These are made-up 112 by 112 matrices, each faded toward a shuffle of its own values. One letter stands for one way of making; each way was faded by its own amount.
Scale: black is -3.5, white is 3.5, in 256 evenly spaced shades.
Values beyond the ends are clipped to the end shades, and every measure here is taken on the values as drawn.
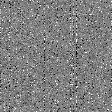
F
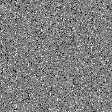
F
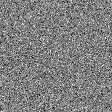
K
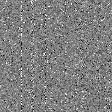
F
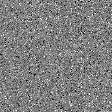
F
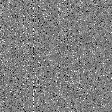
F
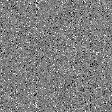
F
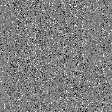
F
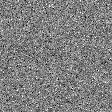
K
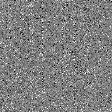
F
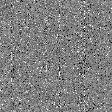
F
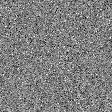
K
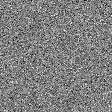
K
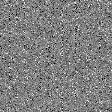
F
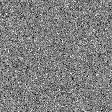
K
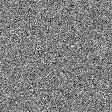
K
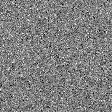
K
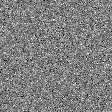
K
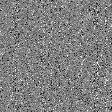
F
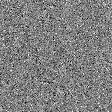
K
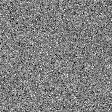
K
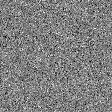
K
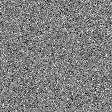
K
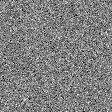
K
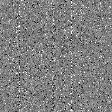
F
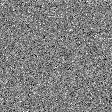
K
